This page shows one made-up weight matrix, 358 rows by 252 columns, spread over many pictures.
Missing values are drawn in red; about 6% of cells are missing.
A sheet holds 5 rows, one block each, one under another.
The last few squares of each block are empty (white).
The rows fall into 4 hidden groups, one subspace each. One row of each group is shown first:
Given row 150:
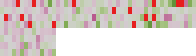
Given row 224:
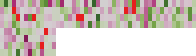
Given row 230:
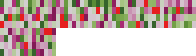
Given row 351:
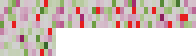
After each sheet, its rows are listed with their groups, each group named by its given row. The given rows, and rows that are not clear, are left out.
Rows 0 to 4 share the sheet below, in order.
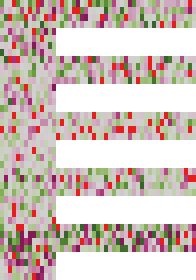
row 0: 230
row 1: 224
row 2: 351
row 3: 230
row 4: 351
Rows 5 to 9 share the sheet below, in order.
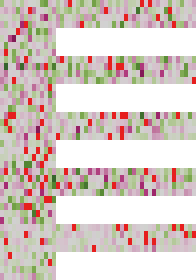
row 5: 351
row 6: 230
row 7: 224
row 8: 230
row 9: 230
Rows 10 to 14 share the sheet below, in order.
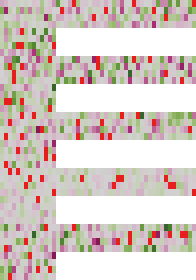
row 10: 230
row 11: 224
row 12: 224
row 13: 351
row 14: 224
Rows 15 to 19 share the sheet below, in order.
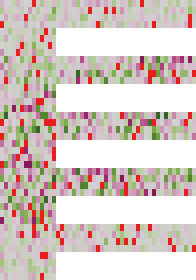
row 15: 230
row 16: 224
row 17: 224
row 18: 230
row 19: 351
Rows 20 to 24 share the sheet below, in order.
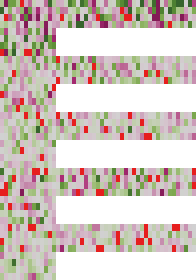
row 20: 224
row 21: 351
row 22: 224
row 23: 351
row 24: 351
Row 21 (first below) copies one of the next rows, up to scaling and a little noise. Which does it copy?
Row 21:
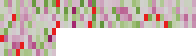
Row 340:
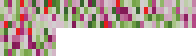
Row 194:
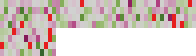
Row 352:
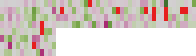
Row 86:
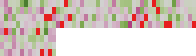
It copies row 340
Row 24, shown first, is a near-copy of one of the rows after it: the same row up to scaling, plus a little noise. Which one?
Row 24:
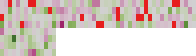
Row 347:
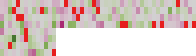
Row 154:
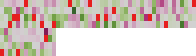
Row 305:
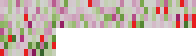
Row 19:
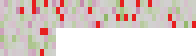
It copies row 347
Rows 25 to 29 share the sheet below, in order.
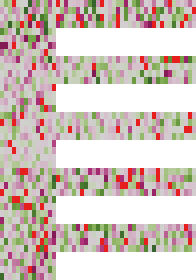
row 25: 224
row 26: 150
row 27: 224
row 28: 230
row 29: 230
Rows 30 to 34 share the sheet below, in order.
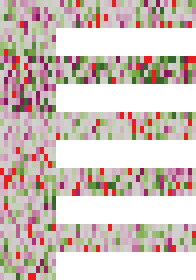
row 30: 224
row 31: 150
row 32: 150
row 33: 224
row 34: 150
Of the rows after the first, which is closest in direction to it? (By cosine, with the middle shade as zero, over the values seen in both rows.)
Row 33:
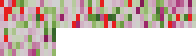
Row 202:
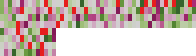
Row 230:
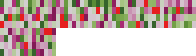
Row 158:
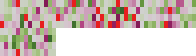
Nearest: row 158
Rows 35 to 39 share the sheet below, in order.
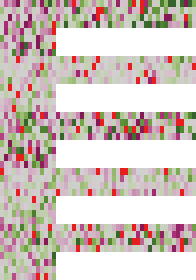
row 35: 150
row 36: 224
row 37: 351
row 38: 230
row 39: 224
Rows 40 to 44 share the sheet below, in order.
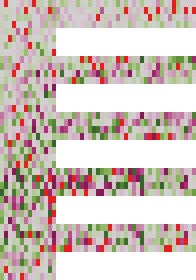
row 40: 351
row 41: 224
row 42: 224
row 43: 230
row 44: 230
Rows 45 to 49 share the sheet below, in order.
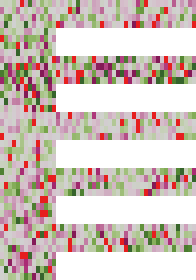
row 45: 150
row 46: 351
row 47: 351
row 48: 224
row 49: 351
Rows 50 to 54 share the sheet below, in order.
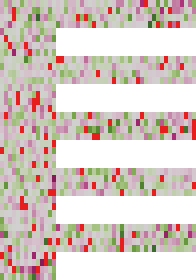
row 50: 224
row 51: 351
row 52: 224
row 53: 230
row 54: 230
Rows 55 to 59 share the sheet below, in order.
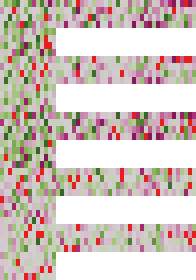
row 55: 150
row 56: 150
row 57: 150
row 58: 351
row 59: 224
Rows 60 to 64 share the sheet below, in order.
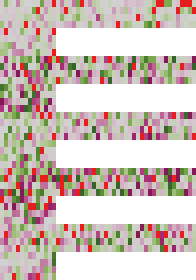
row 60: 224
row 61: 224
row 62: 150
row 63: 351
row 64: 224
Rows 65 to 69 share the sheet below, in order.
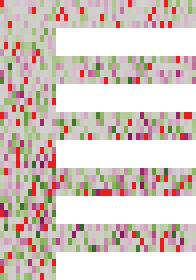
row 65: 230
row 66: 351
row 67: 351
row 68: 351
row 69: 351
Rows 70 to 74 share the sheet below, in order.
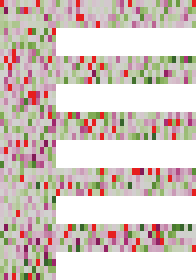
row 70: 230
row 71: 150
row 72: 230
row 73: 224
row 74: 224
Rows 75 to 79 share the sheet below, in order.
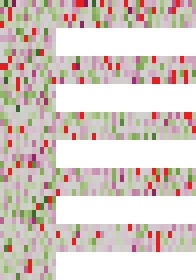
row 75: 224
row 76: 150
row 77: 230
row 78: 230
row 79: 150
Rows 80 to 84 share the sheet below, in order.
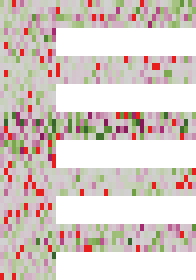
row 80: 224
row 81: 150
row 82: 230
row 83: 150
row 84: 224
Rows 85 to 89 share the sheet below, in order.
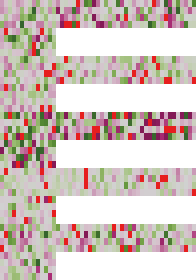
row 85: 351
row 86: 351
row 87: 150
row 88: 351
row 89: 351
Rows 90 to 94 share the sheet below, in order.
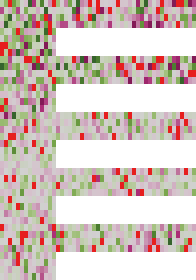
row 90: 150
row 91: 351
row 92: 224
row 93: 351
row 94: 351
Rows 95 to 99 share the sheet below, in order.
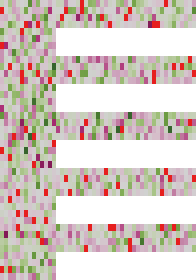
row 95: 224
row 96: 230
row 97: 351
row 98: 224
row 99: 230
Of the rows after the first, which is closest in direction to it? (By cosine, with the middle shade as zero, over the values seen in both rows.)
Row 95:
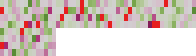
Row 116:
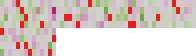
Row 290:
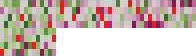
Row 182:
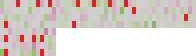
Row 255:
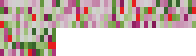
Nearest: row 290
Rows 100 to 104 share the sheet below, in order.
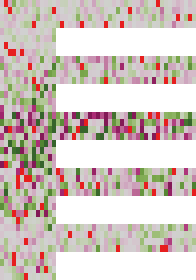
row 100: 224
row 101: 230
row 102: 230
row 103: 150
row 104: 150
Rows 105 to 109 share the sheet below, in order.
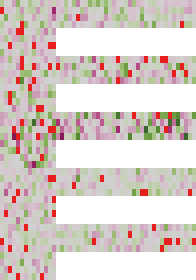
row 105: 230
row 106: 351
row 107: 351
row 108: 150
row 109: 351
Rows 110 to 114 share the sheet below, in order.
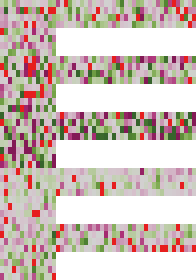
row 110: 230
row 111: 224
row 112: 351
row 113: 224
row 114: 230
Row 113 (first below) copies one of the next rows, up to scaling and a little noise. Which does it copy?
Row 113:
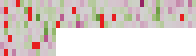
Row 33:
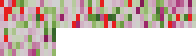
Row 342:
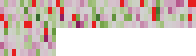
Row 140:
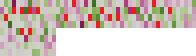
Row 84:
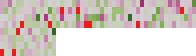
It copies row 342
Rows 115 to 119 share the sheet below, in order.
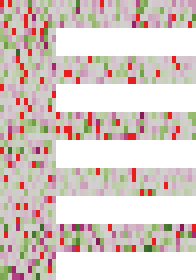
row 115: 150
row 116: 230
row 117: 351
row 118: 230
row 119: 224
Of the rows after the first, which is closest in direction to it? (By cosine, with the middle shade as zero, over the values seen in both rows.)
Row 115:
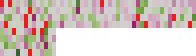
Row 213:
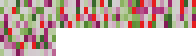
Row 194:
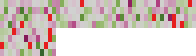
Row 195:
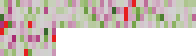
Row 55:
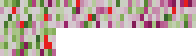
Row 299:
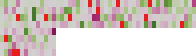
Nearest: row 55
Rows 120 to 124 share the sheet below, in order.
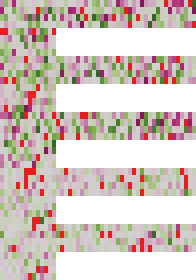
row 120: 224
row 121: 224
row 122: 224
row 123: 351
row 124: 351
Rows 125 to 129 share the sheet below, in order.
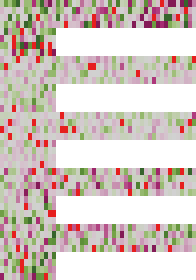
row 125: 150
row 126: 230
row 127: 224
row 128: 224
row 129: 230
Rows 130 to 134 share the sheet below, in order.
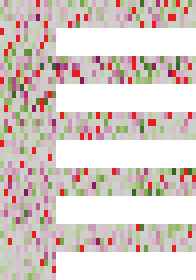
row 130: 224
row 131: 351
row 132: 230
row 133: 150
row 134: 224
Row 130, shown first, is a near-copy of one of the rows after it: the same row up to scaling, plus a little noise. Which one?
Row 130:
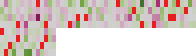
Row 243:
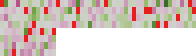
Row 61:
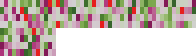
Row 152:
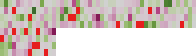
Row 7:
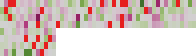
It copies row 7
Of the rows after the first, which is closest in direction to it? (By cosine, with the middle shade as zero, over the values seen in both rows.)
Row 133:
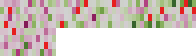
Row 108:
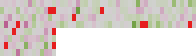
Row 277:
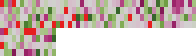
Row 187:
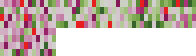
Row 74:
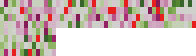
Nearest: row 187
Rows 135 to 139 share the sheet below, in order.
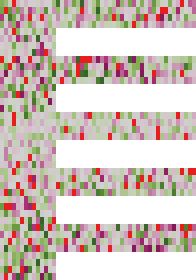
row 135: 351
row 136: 230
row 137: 351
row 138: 351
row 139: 150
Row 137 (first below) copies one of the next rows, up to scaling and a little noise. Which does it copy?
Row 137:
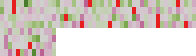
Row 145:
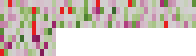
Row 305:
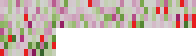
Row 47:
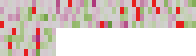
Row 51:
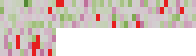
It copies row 51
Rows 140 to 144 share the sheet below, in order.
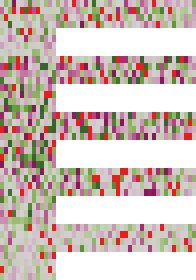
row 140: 224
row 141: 351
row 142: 230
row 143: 224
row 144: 351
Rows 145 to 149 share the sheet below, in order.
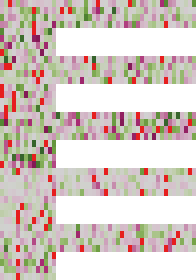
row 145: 351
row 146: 224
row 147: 230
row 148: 224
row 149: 150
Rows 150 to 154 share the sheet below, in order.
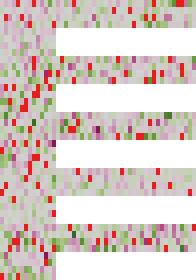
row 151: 224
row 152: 224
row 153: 230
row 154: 351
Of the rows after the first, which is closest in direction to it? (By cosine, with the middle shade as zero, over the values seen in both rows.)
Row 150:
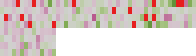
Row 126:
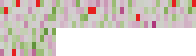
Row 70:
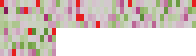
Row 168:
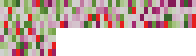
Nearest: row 70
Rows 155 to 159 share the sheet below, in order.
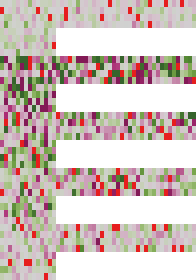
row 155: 150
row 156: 351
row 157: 224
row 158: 351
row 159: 224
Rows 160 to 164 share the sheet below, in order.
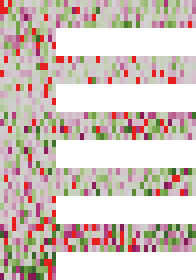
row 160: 351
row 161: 351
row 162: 224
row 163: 150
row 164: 230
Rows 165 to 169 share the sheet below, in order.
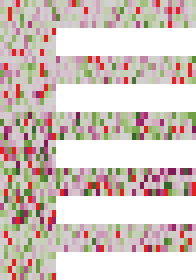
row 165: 351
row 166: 351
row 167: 150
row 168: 150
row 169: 150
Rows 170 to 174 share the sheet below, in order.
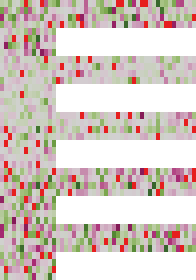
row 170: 351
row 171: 351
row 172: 224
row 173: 224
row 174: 351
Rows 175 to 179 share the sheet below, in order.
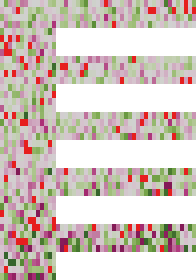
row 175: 351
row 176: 230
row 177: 351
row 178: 150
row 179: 351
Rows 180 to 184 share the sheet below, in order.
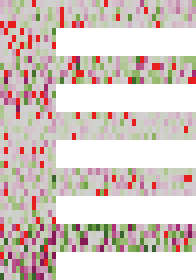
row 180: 224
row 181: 150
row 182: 230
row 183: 230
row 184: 230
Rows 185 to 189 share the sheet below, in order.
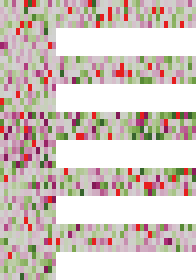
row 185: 224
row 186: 224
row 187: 150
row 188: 224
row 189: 224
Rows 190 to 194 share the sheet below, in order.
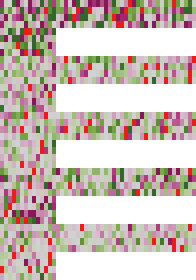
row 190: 230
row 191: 230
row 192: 224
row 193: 230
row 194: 351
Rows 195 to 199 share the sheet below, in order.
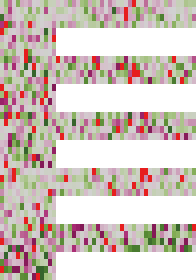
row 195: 351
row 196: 224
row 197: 351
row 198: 351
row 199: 351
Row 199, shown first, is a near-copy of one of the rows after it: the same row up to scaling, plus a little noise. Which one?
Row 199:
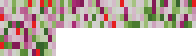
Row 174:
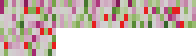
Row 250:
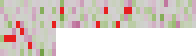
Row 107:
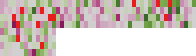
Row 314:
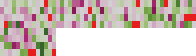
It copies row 314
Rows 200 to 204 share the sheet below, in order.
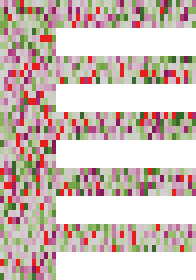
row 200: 230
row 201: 150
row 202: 224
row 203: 224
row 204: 230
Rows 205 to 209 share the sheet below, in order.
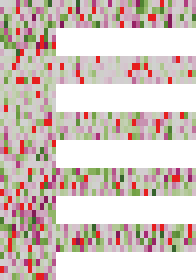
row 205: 150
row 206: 150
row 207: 150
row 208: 230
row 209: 224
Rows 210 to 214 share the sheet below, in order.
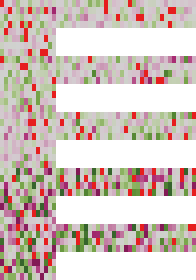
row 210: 230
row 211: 150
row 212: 150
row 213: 150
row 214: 351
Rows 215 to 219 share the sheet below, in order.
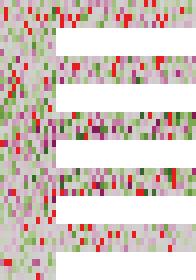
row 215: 230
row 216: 351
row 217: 224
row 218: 224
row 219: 351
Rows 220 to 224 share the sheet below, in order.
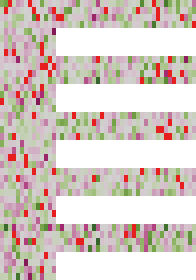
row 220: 224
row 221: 150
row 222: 351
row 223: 351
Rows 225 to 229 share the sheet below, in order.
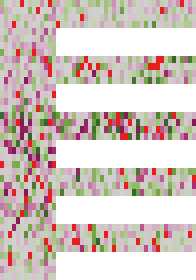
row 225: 230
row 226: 150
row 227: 351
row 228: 150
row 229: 224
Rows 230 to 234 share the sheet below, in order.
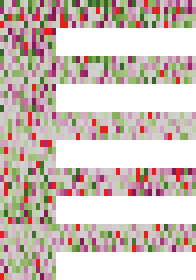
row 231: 230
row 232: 351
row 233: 150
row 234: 351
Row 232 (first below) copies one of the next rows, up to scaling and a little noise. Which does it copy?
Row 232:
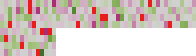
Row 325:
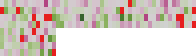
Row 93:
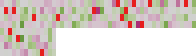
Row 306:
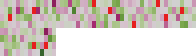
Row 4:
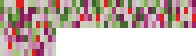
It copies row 306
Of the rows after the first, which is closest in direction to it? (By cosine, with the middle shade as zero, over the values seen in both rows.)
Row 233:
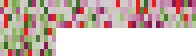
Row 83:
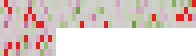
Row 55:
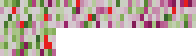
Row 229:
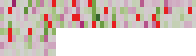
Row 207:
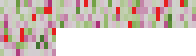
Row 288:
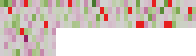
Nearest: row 55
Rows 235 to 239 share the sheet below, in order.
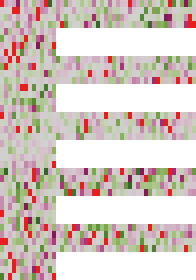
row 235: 150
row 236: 230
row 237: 224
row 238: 224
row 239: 230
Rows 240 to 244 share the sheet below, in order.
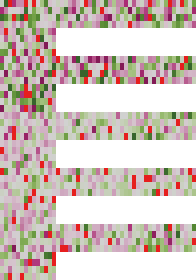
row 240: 224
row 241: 230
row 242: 150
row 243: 224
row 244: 351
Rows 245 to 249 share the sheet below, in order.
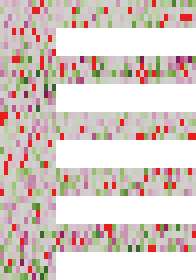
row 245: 150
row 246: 224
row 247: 351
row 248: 351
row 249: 351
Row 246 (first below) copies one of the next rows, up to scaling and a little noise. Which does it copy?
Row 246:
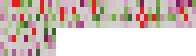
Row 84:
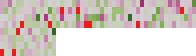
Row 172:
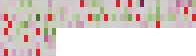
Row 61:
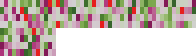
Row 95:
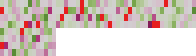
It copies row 172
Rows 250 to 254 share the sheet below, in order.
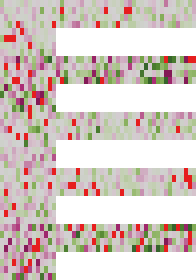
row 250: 351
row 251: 150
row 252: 224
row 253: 150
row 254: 150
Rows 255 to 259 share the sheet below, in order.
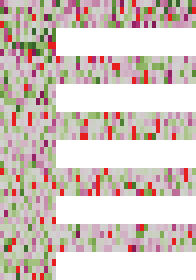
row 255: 230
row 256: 150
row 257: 230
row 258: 351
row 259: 150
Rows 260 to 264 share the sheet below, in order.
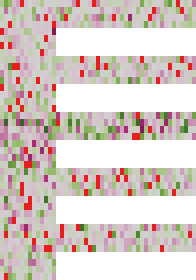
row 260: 224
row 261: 351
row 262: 230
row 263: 351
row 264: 351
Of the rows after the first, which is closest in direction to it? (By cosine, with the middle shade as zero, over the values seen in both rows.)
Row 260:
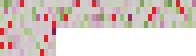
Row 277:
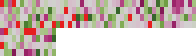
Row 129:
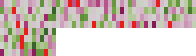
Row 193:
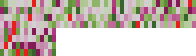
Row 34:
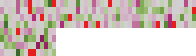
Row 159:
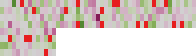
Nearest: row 159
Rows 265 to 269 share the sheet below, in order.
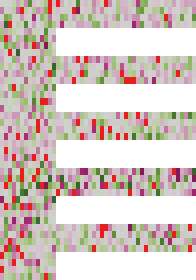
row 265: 150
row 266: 230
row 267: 150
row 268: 224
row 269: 351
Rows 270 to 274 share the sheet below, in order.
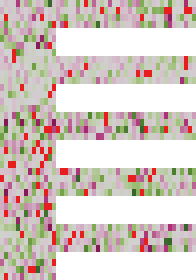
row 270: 150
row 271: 351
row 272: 230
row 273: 150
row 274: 150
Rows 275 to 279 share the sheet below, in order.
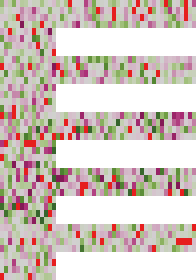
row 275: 351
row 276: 230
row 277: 224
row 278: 351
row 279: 351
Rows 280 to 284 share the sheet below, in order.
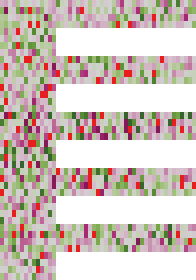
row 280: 230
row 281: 230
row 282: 224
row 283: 230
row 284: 351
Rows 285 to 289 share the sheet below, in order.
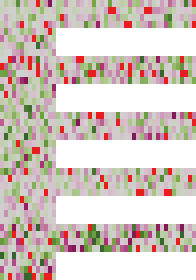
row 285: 150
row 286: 224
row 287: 150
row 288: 224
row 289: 224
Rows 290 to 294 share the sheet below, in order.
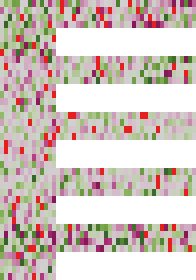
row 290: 150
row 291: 150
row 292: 230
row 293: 224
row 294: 230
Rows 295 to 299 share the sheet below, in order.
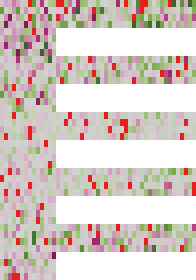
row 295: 150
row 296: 150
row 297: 351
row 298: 150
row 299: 224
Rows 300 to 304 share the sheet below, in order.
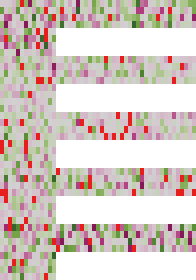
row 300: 150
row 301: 230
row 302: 150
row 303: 230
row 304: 224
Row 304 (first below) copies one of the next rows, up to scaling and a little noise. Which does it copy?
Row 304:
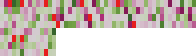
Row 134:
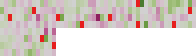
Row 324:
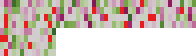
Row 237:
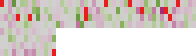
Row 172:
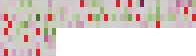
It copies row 324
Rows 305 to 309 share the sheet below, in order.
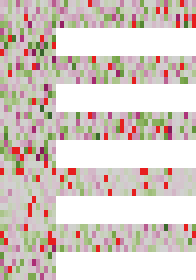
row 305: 351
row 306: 351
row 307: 150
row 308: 224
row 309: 351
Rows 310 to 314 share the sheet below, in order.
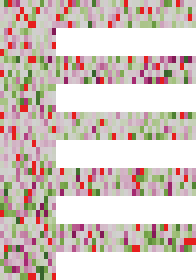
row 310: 224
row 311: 150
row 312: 150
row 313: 150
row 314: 351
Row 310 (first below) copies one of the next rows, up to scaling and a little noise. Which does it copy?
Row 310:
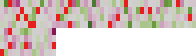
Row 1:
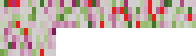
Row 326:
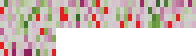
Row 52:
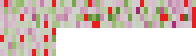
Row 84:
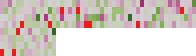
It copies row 1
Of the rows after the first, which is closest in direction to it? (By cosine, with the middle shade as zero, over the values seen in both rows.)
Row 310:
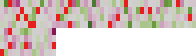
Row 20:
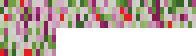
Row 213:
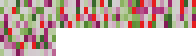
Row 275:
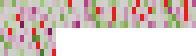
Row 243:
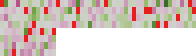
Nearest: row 243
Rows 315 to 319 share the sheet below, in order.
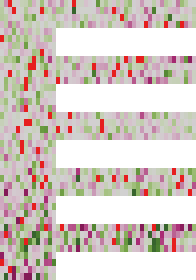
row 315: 351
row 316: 150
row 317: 351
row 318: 150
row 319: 224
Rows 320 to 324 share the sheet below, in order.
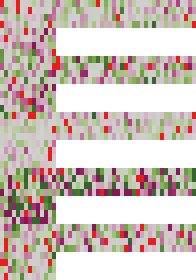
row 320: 230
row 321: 230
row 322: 224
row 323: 351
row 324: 224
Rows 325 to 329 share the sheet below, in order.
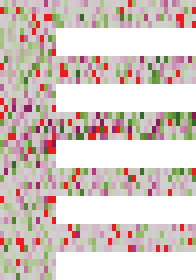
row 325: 351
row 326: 224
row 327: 224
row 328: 224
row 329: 150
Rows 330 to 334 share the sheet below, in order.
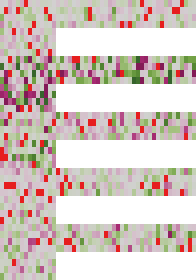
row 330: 351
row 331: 150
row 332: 230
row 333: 150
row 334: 351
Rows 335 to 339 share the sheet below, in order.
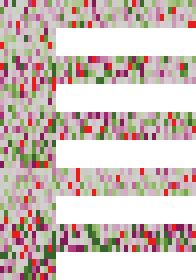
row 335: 224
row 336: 230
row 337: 230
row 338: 351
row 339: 224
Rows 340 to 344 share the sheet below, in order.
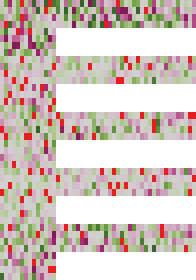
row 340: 351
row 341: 230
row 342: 224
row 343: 150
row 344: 230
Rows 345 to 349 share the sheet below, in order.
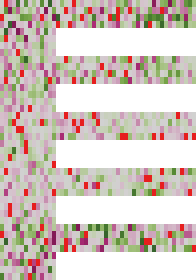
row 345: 351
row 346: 351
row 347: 351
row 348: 150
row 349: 230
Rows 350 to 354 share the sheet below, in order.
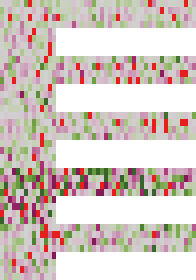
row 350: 351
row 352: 351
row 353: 230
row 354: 224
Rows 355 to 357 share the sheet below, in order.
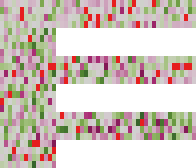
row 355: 230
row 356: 230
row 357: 224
